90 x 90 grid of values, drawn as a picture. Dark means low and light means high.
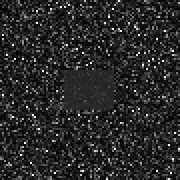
Odd rows or columns: none. Calmest part: centre. Slope: none. Mirror symmetry: none. Grain: fine. Histogram: skewed, a long tail of high values. Odd patch: calmer, in the centre.
